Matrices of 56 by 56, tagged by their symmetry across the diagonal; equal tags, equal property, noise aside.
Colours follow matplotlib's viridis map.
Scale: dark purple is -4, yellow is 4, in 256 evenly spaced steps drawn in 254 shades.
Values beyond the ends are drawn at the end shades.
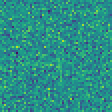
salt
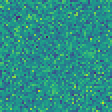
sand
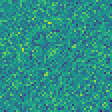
sand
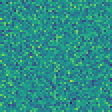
salt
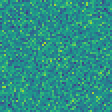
sand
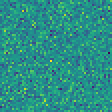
salt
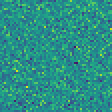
salt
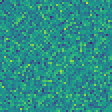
sand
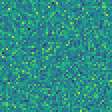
sand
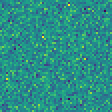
salt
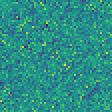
sand
